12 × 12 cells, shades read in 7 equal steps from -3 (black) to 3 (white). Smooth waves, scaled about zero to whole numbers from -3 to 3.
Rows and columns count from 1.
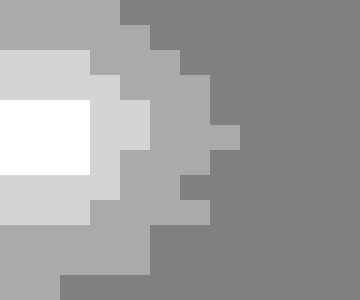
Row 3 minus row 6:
-1 -1 -1 -1 -1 0 -1 -1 0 0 0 0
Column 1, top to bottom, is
1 1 2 2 3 3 3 2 2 1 1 1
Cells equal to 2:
19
